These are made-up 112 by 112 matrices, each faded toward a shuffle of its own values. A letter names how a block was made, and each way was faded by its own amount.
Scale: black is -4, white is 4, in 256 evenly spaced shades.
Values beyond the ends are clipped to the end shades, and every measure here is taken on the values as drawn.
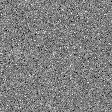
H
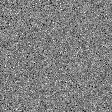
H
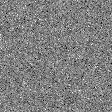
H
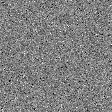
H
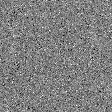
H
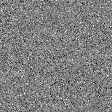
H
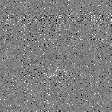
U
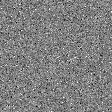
H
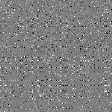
U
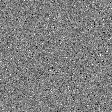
H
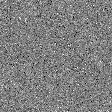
H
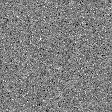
H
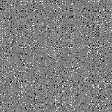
U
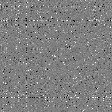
U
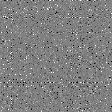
U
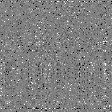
U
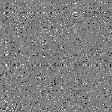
U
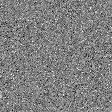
H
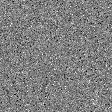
H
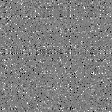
U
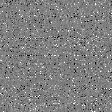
U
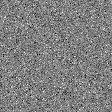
H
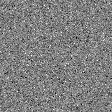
H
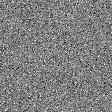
H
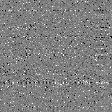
U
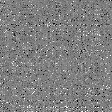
U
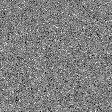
H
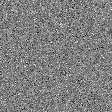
H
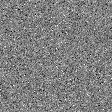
H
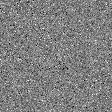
H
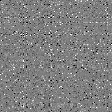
U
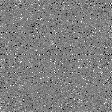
U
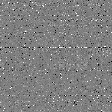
U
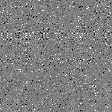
U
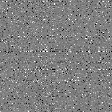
U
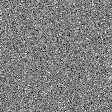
H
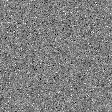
H
